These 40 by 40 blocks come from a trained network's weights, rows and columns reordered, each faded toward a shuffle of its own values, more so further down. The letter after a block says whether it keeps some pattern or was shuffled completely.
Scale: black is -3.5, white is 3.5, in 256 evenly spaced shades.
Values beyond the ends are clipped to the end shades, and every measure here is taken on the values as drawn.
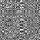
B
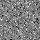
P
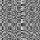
B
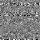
B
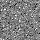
P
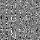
B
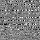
B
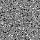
P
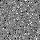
P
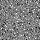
P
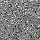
P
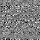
B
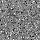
P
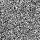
P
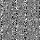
B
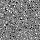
P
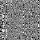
B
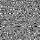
B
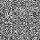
B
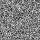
P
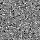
P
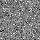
P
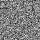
P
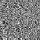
B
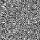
B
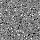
P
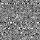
B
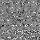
B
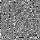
B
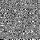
B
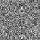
B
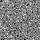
P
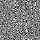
B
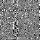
B
